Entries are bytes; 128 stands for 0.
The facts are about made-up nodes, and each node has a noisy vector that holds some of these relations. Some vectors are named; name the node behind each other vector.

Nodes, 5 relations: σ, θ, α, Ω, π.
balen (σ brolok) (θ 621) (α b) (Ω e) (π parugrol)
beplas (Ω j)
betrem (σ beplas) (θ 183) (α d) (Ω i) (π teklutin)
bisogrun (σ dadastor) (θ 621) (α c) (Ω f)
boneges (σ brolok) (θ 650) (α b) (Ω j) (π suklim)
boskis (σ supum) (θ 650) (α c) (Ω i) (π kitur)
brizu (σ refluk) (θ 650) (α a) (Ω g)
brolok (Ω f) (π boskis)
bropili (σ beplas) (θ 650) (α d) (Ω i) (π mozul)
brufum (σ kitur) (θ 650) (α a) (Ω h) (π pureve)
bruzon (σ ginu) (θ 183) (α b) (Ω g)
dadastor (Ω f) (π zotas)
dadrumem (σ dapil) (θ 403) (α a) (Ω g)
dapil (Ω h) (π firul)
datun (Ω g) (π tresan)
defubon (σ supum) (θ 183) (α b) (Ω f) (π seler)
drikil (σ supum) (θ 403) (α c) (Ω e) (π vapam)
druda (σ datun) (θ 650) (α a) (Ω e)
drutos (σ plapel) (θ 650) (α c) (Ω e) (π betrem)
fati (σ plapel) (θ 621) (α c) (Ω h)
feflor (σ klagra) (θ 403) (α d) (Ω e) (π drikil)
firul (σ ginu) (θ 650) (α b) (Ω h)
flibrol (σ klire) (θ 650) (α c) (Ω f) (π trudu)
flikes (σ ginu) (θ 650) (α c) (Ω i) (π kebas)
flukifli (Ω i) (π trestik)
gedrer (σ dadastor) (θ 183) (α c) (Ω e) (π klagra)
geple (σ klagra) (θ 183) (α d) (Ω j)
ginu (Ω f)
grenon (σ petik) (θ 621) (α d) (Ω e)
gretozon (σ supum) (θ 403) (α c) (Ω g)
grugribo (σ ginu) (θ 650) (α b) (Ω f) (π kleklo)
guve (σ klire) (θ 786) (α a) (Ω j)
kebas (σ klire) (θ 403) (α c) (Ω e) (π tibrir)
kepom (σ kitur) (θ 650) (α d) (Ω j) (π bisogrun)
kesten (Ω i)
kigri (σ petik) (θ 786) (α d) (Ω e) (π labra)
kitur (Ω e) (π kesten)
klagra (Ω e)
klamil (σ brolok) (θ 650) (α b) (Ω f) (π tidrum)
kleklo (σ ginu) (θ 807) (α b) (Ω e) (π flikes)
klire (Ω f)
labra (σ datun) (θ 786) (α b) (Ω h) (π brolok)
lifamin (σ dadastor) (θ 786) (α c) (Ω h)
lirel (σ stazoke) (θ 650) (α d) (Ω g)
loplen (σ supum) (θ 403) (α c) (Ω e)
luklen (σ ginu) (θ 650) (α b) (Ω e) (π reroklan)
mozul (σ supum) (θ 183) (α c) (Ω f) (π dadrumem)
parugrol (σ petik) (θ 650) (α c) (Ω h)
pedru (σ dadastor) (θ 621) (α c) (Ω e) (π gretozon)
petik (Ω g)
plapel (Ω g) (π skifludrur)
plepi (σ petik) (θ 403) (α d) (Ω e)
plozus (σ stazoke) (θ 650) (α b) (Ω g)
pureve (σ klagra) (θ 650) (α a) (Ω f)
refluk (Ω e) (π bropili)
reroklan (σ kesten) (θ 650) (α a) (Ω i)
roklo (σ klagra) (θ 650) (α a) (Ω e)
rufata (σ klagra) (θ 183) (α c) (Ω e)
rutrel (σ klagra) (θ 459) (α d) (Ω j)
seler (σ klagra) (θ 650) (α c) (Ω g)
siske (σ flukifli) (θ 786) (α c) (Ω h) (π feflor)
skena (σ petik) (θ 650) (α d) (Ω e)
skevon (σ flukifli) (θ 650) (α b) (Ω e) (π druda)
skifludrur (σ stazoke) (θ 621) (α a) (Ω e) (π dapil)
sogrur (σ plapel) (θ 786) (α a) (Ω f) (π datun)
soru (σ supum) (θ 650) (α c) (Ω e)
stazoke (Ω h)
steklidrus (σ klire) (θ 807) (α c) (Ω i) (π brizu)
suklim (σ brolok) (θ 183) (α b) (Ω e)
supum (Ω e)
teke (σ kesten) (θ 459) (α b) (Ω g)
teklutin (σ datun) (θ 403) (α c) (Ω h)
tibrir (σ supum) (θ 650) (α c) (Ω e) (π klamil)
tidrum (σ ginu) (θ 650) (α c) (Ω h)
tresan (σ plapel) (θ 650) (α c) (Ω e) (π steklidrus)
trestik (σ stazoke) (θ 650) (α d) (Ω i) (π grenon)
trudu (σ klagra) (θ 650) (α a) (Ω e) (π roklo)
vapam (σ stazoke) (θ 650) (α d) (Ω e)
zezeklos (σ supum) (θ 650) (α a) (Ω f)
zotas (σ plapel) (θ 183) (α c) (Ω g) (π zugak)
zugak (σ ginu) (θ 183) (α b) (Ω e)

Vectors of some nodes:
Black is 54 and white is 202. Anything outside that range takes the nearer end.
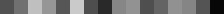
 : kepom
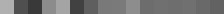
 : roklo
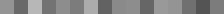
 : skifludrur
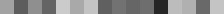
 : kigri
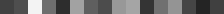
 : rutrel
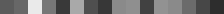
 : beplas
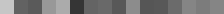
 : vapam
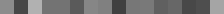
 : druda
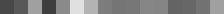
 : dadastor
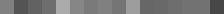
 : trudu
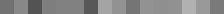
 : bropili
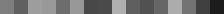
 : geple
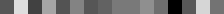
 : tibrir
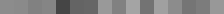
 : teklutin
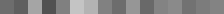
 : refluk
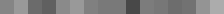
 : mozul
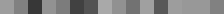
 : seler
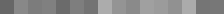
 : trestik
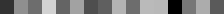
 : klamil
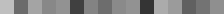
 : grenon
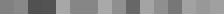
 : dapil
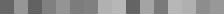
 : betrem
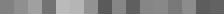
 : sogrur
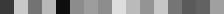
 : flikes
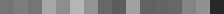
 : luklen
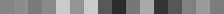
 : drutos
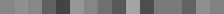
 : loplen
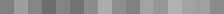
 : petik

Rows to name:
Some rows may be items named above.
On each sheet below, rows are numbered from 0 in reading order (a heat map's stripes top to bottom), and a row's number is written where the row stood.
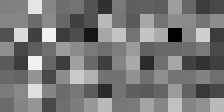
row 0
guve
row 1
reroklan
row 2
tidrum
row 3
trudu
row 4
rutrel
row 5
refluk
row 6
guve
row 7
datun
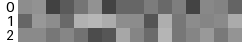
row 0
zezeklos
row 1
siske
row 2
reroklan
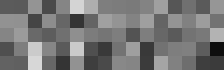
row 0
dadastor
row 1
seler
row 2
mozul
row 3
kepom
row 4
beplas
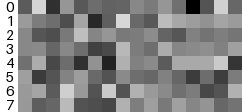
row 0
tibrir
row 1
kesten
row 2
feflor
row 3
reroklan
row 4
boskis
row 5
pureve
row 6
kleklo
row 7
firul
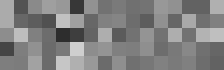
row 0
suklim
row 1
brolok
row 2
gretozon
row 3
brufum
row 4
sogrur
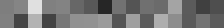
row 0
guve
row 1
kitur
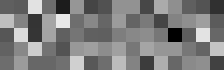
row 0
beplas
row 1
rufata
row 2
tibrir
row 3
fati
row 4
defubon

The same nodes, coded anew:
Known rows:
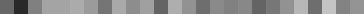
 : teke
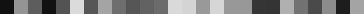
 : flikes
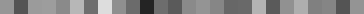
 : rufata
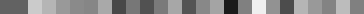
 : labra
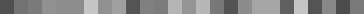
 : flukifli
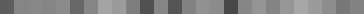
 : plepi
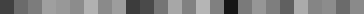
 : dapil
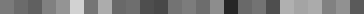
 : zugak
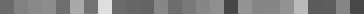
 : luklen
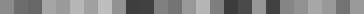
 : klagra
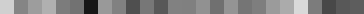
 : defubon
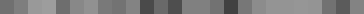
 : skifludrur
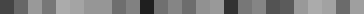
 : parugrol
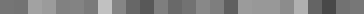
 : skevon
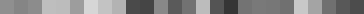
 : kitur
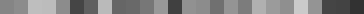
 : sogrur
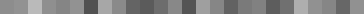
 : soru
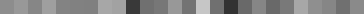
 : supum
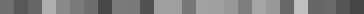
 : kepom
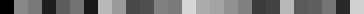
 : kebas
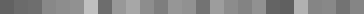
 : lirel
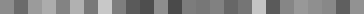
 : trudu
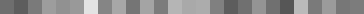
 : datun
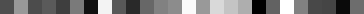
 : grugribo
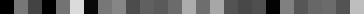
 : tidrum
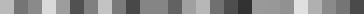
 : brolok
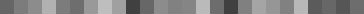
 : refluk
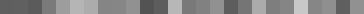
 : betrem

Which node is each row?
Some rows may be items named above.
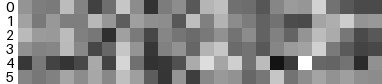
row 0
dadastor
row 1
gretozon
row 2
zezeklos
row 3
dadastor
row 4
kleklo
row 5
feflor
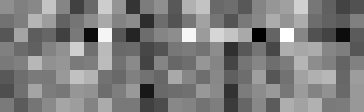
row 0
dadastor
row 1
pedru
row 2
grugribo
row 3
zugak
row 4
tresan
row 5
reroklan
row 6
fati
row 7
suklim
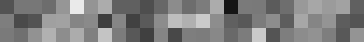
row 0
firul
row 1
beplas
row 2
trudu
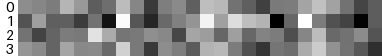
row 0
klire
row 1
grugribo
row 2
bruzon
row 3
ginu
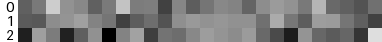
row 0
drutos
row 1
guve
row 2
tibrir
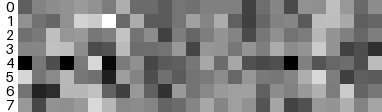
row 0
druda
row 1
kesten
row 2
tresan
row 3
sogrur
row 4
tidrum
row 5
defubon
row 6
rutrel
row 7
seler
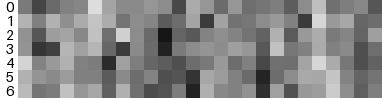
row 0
bruzon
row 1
boskis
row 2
rufata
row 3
geple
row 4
mozul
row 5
bisogrun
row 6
pureve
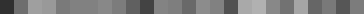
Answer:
brufum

